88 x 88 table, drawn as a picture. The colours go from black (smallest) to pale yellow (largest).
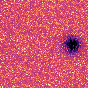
Dips: one, in the middle right. Mirror symmetry: none. Ninth with the lowest average: middle right. Slope: none. Average level on the scale: 60%. Odd rows or columns: none. Histogram: heavy tails on both sides. Stripes: none.
